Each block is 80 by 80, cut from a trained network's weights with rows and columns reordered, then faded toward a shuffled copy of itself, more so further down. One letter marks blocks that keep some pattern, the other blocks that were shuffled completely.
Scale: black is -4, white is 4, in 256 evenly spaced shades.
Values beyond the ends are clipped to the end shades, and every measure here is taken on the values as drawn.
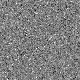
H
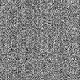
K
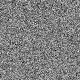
H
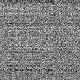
K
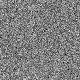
H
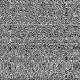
K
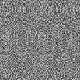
K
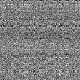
K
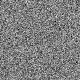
H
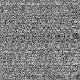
K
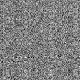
K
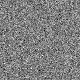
H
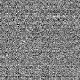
K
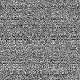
K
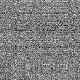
K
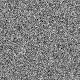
H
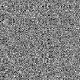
K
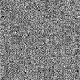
K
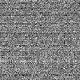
K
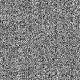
K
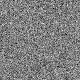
H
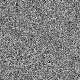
H
